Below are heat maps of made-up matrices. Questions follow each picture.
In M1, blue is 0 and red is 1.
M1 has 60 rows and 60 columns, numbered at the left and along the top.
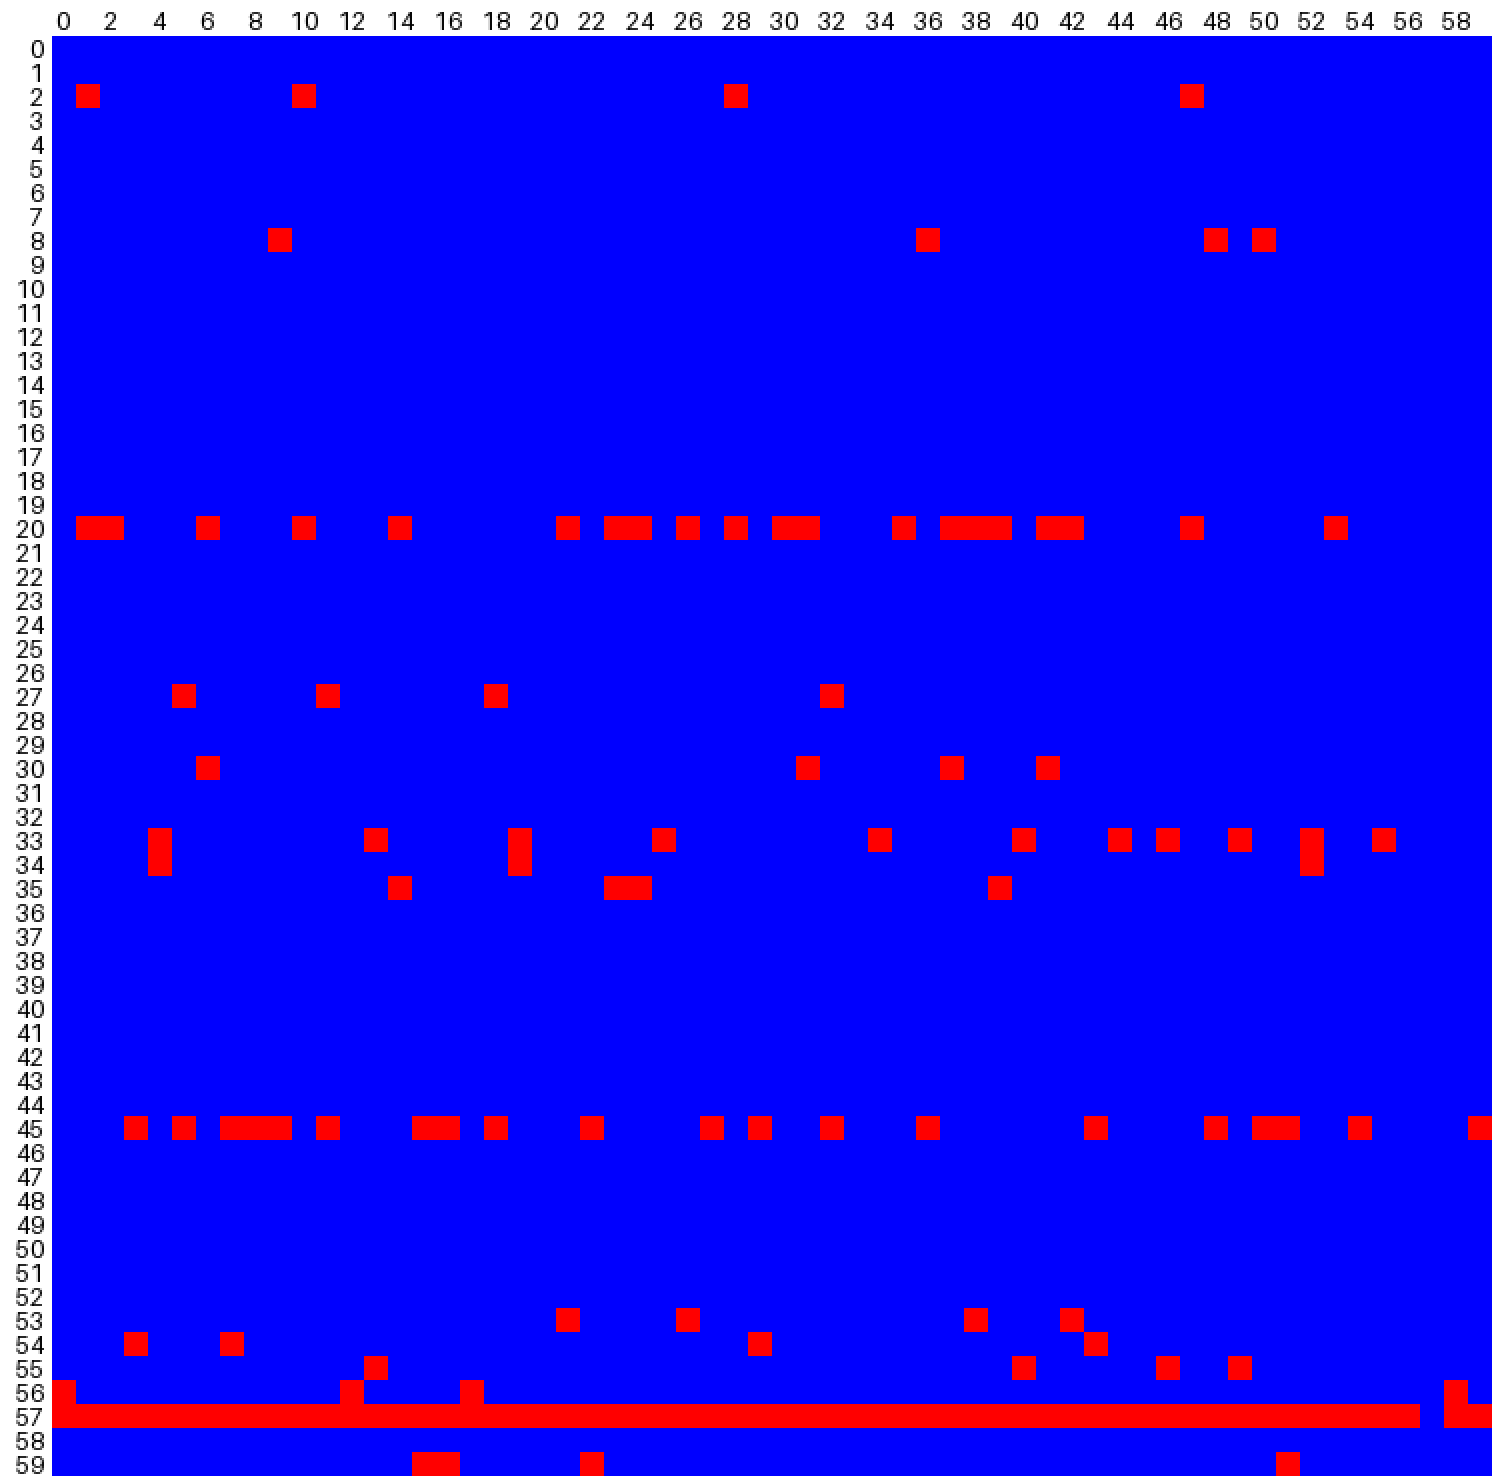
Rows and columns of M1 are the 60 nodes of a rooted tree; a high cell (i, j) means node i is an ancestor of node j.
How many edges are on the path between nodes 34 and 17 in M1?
4
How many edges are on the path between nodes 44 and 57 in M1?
2
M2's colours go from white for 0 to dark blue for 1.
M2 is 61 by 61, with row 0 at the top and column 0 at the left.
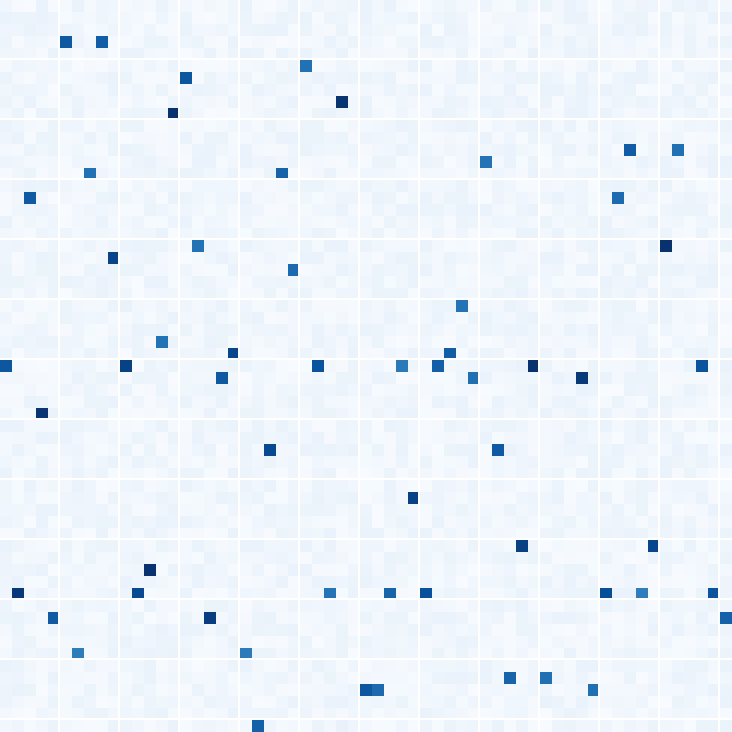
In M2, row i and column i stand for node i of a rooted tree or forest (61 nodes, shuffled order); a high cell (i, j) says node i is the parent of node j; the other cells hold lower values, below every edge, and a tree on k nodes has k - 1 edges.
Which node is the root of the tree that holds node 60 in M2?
47
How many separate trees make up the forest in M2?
4
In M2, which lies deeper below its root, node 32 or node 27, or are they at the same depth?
the same depth
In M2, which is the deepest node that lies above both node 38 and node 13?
3
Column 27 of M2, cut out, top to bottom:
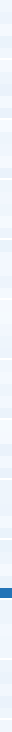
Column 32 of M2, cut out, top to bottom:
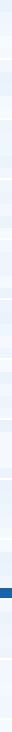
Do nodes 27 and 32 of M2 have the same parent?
yes
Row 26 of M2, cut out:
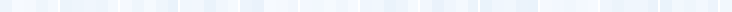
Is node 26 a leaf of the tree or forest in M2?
yes
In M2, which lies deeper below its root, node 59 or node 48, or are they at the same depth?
the same depth
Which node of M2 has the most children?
49
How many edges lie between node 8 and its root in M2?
5
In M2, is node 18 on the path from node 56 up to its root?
no
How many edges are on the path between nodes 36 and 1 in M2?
4
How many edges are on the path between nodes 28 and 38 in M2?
5
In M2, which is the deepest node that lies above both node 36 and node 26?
30
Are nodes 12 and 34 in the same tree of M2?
no
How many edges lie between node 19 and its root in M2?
1
